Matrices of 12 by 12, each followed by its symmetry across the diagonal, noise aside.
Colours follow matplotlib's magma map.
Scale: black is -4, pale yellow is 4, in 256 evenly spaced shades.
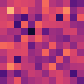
symmetric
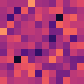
symmetric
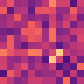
symmetric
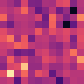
antisymmetric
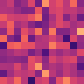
antisymmetric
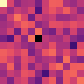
symmetric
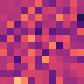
antisymmetric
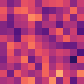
antisymmetric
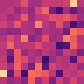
symmetric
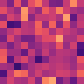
antisymmetric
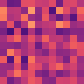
antisymmetric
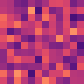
antisymmetric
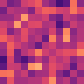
symmetric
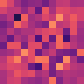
symmetric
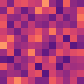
symmetric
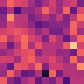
antisymmetric
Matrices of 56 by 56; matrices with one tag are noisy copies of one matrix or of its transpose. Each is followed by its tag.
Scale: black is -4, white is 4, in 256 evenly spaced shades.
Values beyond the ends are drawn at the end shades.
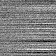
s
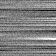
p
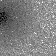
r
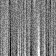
p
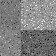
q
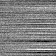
s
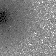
r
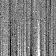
p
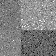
q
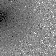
r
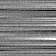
p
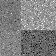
q
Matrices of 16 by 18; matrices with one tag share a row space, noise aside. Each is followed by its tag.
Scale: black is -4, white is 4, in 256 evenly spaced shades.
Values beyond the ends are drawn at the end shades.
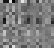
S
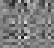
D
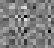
D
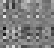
S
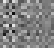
S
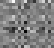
D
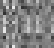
S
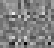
D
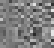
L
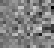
L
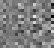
L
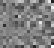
L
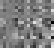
L
